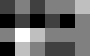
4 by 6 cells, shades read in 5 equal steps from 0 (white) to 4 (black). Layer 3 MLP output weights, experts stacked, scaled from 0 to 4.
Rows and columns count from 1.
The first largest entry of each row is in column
1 1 1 1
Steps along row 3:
down up up same same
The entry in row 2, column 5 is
4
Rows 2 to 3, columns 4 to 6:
3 4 2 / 2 2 2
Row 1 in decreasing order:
3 3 2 2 2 1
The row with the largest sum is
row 2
